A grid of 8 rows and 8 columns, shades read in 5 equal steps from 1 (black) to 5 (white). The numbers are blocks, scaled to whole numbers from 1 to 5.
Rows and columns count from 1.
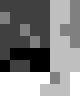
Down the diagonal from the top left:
2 2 3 3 1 4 4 5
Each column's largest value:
5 5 5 5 5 4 4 5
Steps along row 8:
same same same down same same up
